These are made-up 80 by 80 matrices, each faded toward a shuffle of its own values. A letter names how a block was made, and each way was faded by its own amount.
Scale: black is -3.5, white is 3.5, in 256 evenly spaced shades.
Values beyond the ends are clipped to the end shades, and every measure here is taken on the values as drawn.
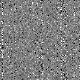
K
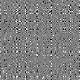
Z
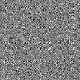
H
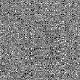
H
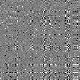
Z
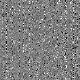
K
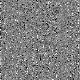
K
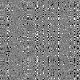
Z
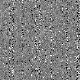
K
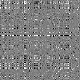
Z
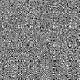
H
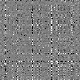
Z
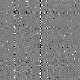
Z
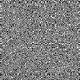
H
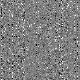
K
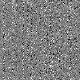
K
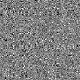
H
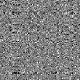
H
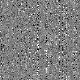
K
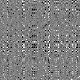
Z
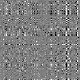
Z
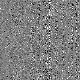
K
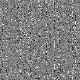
K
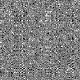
H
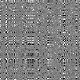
Z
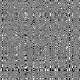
Z
